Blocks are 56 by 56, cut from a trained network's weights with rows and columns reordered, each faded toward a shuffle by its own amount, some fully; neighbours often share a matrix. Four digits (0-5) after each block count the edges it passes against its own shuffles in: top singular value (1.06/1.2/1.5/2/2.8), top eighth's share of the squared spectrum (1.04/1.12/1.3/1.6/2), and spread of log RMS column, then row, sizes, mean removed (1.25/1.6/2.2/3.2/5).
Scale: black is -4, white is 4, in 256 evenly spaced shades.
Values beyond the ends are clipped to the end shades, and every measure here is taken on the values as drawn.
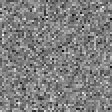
0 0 0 0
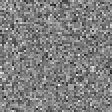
2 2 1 0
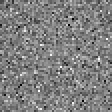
2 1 0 0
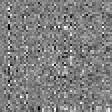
3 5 3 2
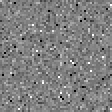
0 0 0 0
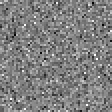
0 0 0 0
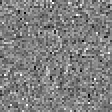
1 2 0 0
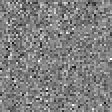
2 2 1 1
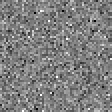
1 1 0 1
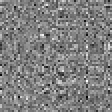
4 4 3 1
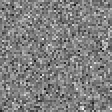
0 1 0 0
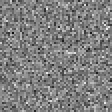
0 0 0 0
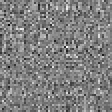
3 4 2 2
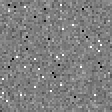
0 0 0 0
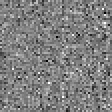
2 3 2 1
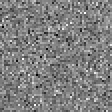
0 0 0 0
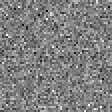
1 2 0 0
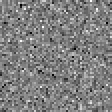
1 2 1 0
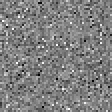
2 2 1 0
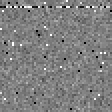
3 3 0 1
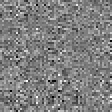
3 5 3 2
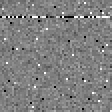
4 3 0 1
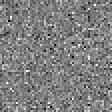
2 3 1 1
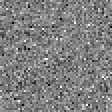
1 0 0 0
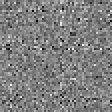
3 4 2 2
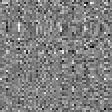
3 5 3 2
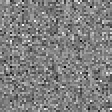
2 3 1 1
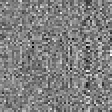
4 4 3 1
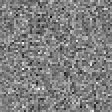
3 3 1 0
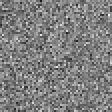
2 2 0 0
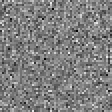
0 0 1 0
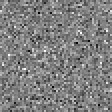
1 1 0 0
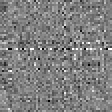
3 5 1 3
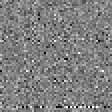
3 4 1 2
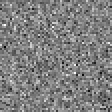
1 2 0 0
